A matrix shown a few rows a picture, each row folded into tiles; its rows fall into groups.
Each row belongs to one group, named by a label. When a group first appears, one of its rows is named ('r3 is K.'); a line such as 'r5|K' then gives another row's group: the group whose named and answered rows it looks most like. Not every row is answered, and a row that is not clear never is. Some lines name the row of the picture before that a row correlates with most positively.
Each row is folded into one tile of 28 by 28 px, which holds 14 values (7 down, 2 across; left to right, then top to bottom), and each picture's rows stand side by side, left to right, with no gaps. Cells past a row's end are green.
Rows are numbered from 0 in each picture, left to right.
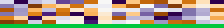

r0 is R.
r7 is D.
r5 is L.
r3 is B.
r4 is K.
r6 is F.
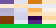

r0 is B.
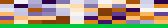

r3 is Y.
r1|R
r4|Y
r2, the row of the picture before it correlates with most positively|0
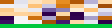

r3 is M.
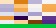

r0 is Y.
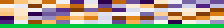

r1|F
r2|D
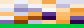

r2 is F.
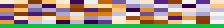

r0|Y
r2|D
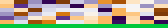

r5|Y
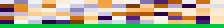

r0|D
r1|M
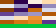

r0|R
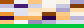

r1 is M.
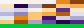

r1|M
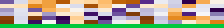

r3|F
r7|R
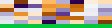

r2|D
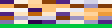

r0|K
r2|K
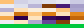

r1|M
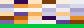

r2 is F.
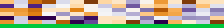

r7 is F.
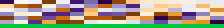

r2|R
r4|L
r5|M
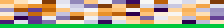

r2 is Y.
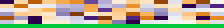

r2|L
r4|M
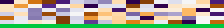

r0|K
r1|L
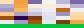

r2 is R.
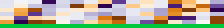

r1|R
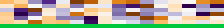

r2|L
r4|L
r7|L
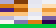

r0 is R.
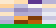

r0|F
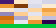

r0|K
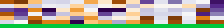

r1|R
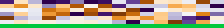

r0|K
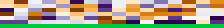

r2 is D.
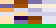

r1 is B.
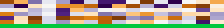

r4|K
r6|K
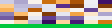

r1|M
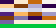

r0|K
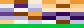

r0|L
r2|F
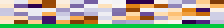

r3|B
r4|D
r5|K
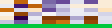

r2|B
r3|B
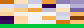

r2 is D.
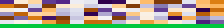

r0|K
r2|B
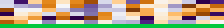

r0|R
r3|L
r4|D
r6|M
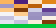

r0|D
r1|F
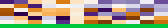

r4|Y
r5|R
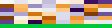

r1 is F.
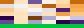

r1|K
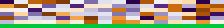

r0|K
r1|L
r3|B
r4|R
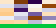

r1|K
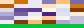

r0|F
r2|D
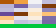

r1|M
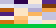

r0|R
